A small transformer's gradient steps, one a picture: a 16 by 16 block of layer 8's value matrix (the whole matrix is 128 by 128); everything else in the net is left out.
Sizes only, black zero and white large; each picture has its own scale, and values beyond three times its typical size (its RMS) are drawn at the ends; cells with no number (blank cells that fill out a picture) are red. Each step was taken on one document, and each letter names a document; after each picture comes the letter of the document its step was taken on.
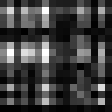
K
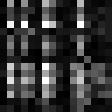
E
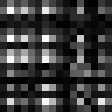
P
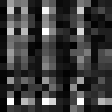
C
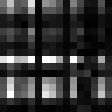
P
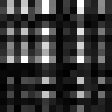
C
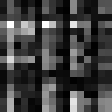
P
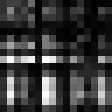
P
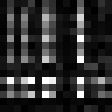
E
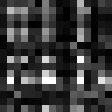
C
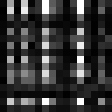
C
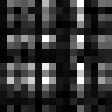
E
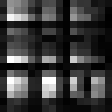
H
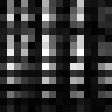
E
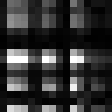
H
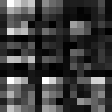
H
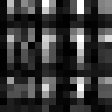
E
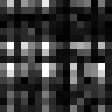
K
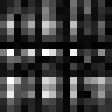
P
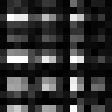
H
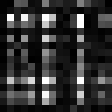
E
